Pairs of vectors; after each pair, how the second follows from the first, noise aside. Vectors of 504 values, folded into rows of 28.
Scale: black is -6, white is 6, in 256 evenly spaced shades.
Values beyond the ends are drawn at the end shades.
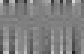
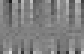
reversed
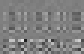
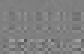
shrunk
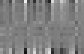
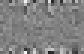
sign-scrambled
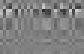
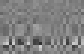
reversed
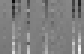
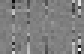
sign-scrambled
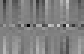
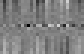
copied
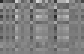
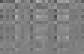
shrunk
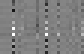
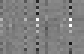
reversed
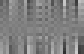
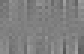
shrunk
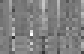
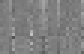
shrunk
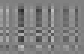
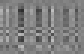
copied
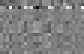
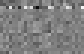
copied
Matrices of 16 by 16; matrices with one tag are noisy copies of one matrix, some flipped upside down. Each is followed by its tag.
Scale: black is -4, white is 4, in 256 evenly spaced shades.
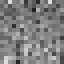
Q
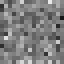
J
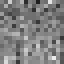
Q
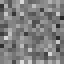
J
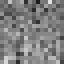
Q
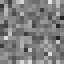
J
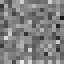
J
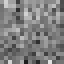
Q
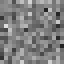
J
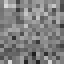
Q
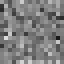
J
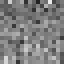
Q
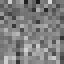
Q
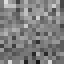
Q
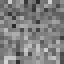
Q
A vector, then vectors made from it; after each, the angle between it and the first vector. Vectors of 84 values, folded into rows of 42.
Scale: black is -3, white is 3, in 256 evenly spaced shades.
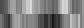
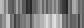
nearly opposite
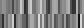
orthogonal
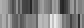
nearly opposite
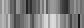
nearly opposite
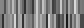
orthogonal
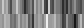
partly opposed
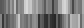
nearly parallel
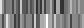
partly opposed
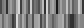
orthogonal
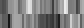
nearly parallel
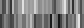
partly aligned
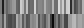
partly aligned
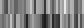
partly aligned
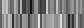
partly opposed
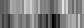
nearly parallel
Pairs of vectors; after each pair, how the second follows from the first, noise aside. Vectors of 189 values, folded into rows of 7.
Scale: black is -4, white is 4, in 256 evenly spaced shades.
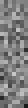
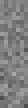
shrunk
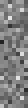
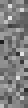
copied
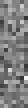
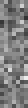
sign-scrambled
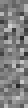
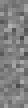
shrunk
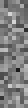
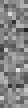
sign-scrambled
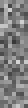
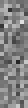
sign-scrambled
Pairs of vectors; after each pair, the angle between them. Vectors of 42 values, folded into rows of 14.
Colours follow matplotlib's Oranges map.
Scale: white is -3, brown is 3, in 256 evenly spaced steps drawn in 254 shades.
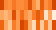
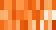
nearly parallel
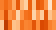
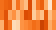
nearly parallel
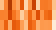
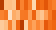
partly opposed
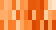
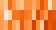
partly aligned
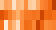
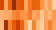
nearly opposite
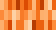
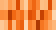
orthogonal
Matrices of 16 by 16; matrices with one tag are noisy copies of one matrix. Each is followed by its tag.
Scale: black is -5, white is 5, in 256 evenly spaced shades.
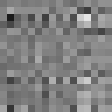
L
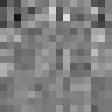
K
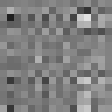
L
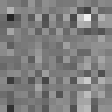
L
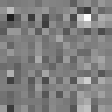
L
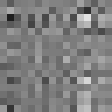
L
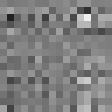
L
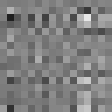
L
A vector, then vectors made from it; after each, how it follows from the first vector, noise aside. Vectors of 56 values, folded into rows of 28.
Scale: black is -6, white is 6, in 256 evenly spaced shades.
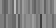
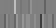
partly zeroed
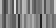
scaled up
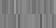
shrunk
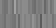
shrunk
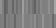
partly zeroed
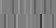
partly zeroed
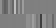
partly zeroed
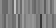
copied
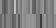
copied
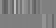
partly zeroed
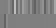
partly zeroed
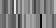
scaled up
